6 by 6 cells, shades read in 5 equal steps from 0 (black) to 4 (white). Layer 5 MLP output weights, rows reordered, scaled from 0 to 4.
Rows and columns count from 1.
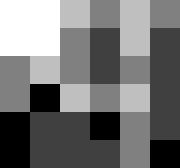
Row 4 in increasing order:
0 1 2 2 3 3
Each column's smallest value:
0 0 1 0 2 0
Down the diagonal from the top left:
4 4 2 2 2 0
